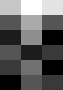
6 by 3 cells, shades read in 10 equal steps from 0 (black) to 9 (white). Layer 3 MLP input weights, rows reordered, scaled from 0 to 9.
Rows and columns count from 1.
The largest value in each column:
7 9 8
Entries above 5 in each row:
3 1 0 0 0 0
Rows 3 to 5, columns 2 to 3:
5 0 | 1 2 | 4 0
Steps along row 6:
up down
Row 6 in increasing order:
0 2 3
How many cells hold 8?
1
